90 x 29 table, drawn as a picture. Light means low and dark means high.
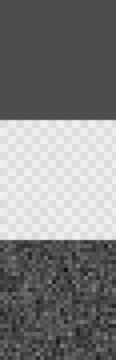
The table splits into 3 rows of 1 panel. Panel 1,1: high, flat. Panel 2,1: very low, checkered, faint in contrast. Panel 3,1: high, fine-grained.
